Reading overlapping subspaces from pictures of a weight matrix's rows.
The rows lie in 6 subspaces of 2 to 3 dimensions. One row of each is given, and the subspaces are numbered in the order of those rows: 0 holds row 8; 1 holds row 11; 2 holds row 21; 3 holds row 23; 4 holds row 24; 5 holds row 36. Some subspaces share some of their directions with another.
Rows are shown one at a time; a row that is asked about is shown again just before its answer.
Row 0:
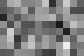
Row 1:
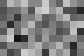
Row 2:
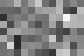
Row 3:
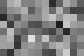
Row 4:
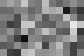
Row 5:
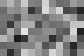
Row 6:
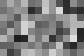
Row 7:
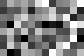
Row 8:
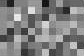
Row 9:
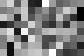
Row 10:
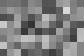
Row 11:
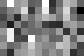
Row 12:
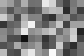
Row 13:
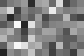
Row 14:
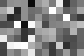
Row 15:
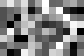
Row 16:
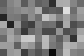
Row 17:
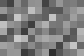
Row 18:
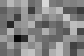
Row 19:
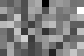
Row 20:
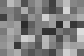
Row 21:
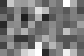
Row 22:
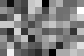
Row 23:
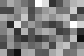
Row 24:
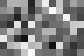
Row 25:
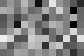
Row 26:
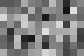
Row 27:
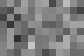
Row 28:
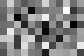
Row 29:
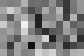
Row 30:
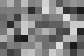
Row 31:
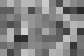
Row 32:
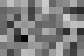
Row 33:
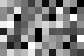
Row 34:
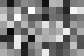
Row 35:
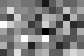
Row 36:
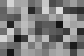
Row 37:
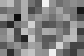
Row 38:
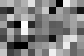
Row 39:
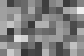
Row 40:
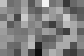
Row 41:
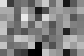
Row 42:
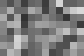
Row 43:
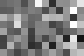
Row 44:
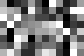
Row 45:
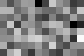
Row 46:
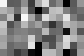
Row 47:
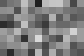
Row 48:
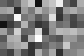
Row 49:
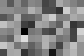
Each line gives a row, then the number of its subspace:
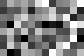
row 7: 3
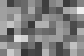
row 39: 2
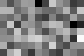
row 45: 3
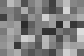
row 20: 0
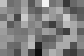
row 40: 2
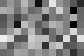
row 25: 3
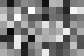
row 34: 0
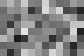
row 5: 5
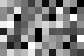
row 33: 3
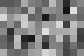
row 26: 0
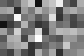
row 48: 3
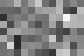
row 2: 1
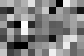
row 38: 4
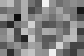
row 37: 1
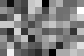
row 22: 1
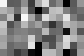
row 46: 2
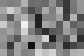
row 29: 5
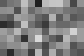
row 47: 3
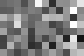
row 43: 3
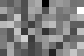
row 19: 1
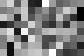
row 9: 1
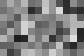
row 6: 5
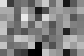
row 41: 2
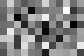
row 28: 0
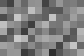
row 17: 0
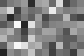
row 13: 4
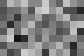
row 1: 2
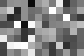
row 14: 4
